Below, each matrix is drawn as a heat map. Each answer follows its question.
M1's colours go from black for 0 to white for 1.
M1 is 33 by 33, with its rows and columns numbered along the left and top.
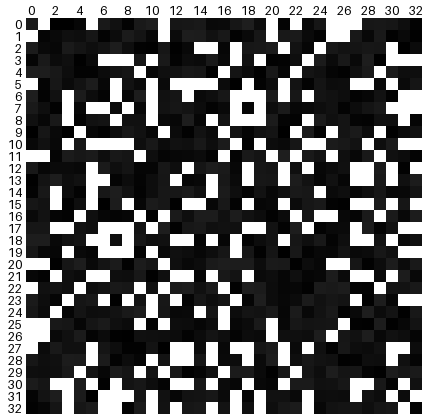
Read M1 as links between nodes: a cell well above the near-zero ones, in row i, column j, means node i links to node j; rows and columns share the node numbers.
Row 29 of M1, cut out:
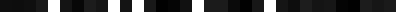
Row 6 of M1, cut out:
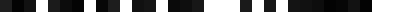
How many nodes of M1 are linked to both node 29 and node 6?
0
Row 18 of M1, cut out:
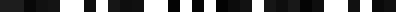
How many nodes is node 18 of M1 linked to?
11
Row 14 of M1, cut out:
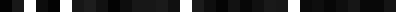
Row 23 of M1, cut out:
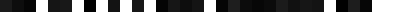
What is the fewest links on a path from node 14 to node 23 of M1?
3
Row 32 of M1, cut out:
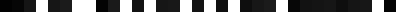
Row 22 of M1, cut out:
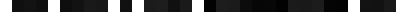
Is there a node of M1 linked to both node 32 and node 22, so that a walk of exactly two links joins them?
no
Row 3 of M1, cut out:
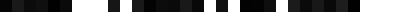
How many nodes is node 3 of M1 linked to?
10
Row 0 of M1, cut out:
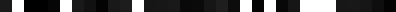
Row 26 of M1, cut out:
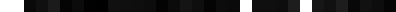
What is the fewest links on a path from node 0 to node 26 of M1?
1
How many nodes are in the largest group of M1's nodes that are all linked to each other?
8
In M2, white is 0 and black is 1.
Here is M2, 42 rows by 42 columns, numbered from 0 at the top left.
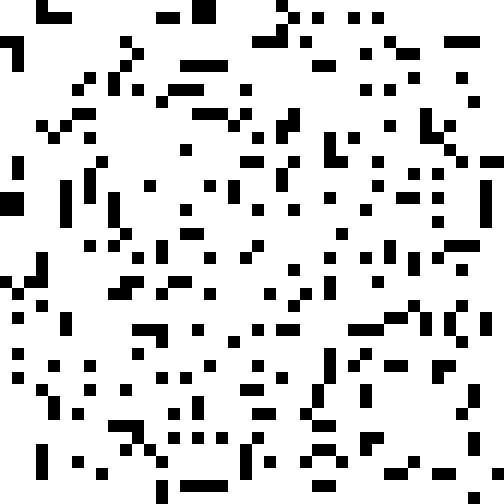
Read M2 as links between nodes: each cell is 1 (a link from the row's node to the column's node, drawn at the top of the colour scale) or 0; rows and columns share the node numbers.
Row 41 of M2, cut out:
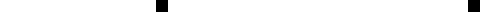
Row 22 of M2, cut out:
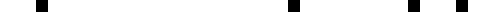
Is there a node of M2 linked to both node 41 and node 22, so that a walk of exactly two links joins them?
no
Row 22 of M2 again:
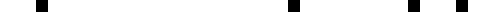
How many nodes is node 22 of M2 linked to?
4
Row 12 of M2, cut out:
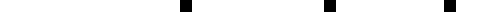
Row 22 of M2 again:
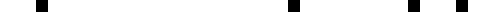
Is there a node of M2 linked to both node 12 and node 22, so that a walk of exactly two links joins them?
no
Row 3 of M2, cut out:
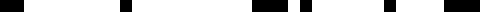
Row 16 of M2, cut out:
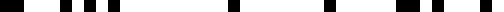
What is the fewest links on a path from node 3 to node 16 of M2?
2
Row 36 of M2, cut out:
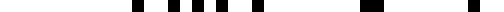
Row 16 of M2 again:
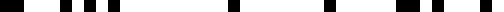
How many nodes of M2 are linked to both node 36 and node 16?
0
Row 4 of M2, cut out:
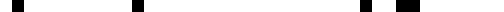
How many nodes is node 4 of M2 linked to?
5
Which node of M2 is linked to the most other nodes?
node 27
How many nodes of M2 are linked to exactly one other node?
1
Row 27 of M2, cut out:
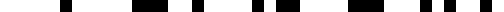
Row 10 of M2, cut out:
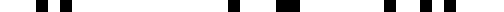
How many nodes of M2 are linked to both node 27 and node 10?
5
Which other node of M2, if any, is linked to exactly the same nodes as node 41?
node 8
